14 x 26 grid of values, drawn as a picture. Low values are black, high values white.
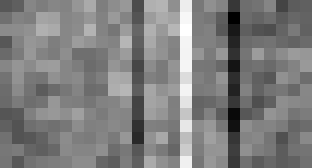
Odd lines: columns 12, 16 and 20. Histogram: heavy tails on both sides. Grain: streaks running down.
